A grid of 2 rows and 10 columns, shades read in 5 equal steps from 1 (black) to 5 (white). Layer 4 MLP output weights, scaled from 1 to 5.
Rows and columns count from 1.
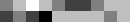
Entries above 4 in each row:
1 0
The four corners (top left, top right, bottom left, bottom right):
3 4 2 4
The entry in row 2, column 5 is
4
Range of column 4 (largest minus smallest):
3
